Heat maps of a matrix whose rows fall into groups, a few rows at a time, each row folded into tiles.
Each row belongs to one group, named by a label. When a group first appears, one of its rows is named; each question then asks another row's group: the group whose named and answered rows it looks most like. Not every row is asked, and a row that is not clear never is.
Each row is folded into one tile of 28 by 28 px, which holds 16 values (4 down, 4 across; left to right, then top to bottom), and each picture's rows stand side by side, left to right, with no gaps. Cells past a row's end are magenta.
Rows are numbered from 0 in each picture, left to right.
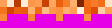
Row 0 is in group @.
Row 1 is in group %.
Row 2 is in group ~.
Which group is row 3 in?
%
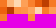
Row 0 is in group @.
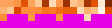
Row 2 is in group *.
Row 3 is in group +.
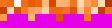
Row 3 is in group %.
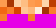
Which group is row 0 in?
*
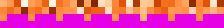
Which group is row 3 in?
*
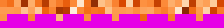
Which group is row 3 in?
*
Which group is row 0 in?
~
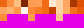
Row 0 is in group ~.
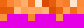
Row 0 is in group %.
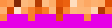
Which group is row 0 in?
%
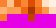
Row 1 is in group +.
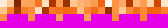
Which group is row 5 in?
@
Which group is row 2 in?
*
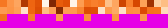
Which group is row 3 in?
%
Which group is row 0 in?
~
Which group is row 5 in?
*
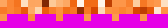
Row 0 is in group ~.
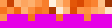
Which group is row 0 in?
*
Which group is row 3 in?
~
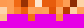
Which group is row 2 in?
%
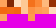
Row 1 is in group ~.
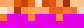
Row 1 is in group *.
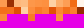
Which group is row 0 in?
*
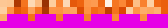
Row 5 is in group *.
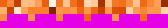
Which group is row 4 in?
%
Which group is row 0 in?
%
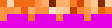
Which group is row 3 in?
@
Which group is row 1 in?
~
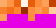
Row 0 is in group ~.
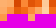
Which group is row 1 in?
+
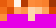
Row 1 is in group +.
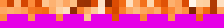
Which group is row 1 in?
*
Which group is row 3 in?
+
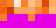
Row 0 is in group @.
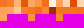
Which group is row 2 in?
@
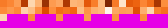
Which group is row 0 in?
~
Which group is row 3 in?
~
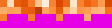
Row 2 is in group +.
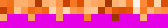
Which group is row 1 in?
*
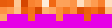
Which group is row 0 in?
+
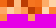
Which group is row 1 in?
%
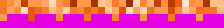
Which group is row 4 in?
%
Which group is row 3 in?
*
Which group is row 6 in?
+
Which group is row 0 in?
~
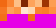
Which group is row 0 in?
~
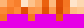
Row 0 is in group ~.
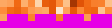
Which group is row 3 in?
%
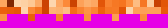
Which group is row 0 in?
*
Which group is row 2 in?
@
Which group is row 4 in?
%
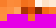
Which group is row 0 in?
+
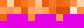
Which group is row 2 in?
%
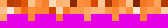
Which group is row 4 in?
~
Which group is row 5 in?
~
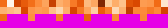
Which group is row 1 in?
~
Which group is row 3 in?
@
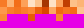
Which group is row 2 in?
*
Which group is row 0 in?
@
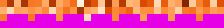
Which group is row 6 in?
@
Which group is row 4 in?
*
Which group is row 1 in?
~
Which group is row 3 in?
+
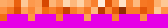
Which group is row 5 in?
%
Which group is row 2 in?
@
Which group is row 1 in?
@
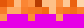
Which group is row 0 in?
+
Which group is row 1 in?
*
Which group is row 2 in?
@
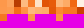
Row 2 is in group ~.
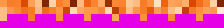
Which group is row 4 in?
%
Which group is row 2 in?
%
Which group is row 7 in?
~
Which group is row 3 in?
~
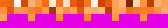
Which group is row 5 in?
*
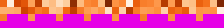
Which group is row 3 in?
~
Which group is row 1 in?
*
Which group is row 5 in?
~
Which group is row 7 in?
~
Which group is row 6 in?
*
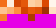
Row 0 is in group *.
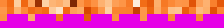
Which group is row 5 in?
+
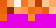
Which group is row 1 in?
*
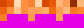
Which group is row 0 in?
+
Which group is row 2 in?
@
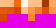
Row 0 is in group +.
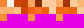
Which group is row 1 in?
*
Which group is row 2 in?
*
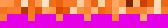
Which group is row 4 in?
@
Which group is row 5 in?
+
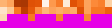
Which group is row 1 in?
+
